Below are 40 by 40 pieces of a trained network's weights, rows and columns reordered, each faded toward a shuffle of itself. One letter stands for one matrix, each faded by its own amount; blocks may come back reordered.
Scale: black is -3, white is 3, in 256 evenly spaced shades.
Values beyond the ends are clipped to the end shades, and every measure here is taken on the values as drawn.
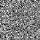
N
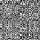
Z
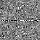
N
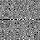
N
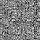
N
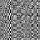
Z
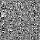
N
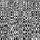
Z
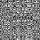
Z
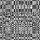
Z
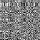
Z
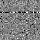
N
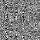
N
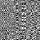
Z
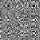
Z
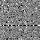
N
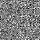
N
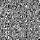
N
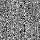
N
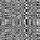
Z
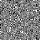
N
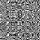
Z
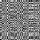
Z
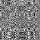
Z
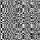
Z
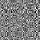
Z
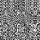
Z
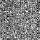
N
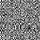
Z
